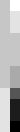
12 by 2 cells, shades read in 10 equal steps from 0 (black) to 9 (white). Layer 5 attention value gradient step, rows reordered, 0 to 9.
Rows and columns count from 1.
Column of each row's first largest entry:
2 2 2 1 1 1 1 1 1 1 1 1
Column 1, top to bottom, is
7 7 7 7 7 7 7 7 8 8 8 8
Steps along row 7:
down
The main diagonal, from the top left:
7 8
